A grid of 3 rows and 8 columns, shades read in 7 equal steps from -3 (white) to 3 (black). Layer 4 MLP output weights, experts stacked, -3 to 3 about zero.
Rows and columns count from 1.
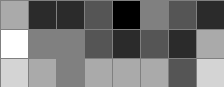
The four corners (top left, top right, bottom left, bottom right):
-1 2 -2 -2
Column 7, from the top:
1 2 1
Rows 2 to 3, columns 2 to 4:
0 0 1 / -1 0 -1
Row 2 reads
-3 0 0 1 2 1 2 -1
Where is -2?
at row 3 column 1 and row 3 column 8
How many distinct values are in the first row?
5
